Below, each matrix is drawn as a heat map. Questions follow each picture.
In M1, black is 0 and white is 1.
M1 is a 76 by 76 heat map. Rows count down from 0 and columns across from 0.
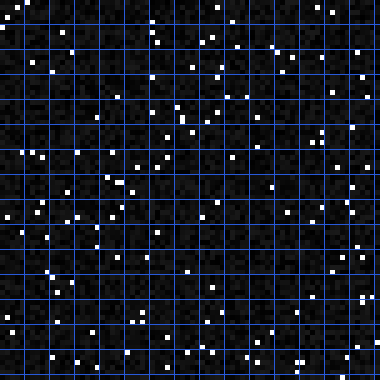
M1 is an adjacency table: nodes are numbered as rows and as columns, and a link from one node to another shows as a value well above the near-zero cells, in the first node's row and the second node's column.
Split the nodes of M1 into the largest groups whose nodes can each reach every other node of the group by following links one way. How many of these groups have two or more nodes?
4
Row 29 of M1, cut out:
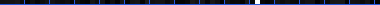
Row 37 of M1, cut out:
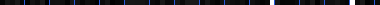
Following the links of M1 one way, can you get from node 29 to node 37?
no
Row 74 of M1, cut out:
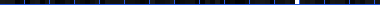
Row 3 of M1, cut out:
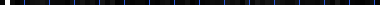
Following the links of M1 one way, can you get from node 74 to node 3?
yes
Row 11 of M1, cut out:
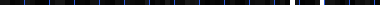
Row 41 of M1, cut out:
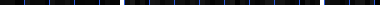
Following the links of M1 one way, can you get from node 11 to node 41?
yes
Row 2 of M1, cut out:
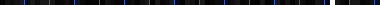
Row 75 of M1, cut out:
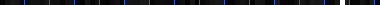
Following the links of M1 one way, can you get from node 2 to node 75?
no
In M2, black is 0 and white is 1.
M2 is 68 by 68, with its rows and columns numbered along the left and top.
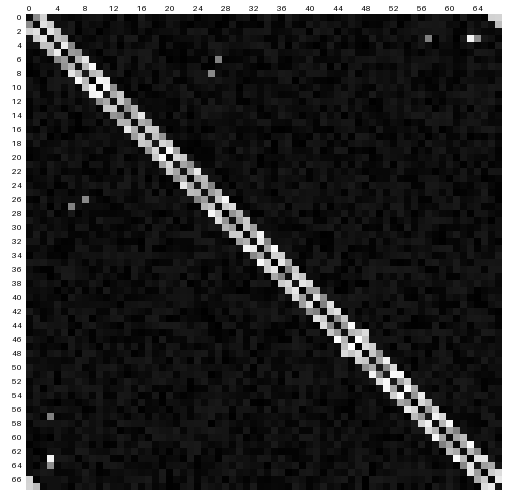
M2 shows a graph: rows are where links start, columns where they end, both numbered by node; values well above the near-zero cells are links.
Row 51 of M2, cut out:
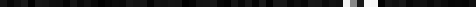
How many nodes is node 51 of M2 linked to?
4
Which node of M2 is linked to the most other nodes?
node 3
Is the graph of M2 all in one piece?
yes
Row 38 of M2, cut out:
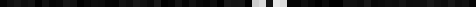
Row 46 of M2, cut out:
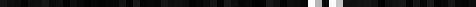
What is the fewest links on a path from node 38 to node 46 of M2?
4
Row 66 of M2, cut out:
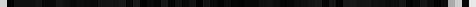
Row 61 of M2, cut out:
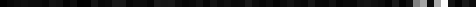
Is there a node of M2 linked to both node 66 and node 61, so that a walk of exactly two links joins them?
no
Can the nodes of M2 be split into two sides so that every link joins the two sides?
no
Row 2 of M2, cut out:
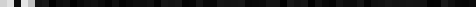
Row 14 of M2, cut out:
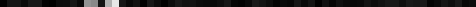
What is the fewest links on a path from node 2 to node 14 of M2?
6
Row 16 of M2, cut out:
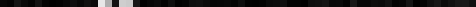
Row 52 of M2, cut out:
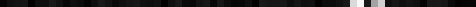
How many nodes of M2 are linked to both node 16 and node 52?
0
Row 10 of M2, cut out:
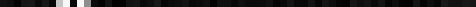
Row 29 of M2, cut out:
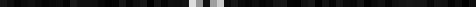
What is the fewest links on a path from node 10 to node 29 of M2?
4
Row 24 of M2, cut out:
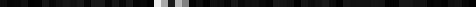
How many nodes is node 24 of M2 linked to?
4
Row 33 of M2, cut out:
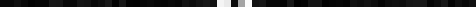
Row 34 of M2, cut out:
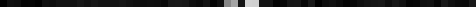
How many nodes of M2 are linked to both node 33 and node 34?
2
